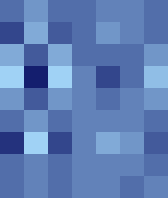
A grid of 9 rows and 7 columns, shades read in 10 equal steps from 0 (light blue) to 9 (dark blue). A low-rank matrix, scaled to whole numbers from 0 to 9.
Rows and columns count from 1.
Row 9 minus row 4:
5 -5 5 0 -3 0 3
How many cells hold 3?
8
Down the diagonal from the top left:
5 2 2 4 5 4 6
